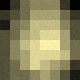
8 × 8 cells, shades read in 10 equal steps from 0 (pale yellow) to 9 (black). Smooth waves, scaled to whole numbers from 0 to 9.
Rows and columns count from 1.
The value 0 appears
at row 5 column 5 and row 5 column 6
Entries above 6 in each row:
4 2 1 0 0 0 1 1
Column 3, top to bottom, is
5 5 4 3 2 3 3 5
